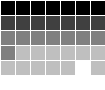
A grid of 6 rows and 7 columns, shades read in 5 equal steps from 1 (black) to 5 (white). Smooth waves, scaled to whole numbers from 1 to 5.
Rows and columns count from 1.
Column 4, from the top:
1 2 3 4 4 5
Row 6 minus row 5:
1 1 1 1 1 0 1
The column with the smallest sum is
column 1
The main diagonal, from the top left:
1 2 3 4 4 5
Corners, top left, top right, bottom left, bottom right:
1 1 5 5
